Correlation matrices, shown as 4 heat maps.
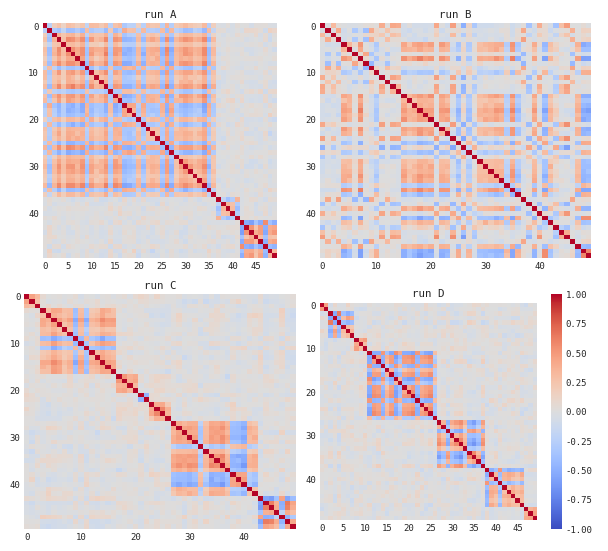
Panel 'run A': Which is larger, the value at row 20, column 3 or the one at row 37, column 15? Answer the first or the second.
the first
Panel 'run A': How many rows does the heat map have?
50
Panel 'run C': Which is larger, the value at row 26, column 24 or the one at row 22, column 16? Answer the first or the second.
the first
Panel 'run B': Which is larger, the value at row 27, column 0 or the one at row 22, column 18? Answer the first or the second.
the second
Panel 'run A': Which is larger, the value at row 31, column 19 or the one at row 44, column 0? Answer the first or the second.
the second
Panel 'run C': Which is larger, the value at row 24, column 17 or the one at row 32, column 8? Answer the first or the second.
the first
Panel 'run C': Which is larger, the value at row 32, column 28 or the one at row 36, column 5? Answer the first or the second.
the second
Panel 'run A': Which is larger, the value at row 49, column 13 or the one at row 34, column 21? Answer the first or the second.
the first
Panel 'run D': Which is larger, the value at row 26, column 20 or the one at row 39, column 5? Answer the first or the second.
the second
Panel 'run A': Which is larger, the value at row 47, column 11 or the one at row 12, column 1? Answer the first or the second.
the first
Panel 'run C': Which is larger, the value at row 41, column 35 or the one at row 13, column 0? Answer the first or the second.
the first
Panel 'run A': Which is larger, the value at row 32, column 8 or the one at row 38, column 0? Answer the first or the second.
the first
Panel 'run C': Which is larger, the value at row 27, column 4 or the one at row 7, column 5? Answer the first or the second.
the second
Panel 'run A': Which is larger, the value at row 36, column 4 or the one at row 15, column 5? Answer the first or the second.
the second
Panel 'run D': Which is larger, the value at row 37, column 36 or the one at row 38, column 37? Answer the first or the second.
the second
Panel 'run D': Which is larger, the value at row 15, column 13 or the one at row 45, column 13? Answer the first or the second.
the first
